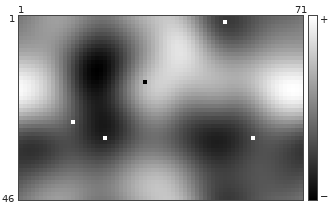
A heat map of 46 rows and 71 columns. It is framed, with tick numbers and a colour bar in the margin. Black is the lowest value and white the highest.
Calmest part: bottom right. Lone odd cells: 5, 4 higher and 1 lower than their neighbours. Odd rows or columns: none.
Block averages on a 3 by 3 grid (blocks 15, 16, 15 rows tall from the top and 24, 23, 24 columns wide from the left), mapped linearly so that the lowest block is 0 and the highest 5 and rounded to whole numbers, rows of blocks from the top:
2 5 3 | 2 3 4 | 1 3 0
